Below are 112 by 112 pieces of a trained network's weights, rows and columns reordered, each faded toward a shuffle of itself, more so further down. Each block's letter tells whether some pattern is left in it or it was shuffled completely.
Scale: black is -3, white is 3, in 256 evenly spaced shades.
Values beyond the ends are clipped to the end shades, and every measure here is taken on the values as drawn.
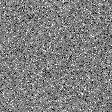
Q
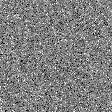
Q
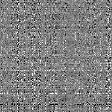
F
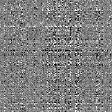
F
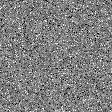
Q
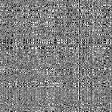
F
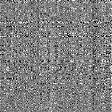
F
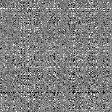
F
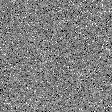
Q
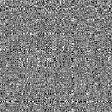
F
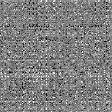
F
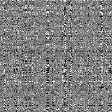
F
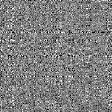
F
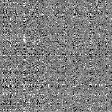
F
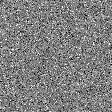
Q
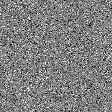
Q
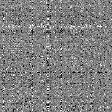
F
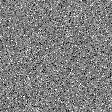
Q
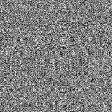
F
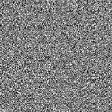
F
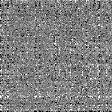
F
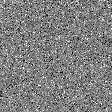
Q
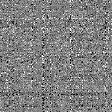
F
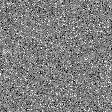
Q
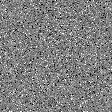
Q
